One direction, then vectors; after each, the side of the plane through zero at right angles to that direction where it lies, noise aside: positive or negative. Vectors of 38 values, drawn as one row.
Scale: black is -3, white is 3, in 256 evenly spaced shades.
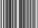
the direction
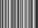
negative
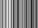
negative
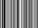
negative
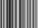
positive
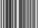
positive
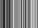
positive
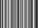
negative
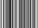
positive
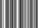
positive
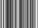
positive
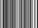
positive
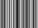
negative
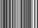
positive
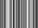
negative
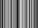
negative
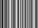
negative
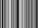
negative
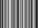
negative
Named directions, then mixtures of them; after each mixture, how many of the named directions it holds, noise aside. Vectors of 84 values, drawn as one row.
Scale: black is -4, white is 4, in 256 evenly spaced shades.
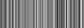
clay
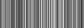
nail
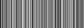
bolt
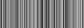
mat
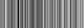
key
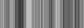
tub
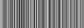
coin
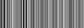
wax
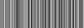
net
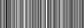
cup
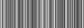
two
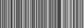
three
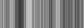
one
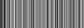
three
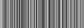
one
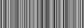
one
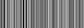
one
